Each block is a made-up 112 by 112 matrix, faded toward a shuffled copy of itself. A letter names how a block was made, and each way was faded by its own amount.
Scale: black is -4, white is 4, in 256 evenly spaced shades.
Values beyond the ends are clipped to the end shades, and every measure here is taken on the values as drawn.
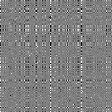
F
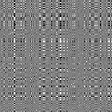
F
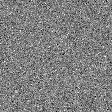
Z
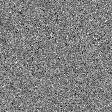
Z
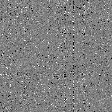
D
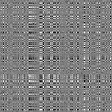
F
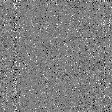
D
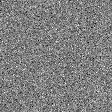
Z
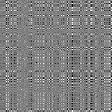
F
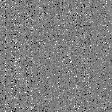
D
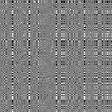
F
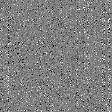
D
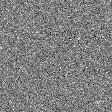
Z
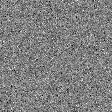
Z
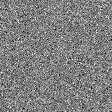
Z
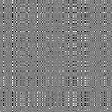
F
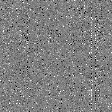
D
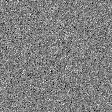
Z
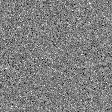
Z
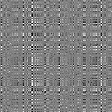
F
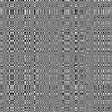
F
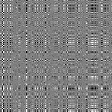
F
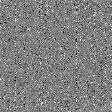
D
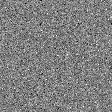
Z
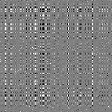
F
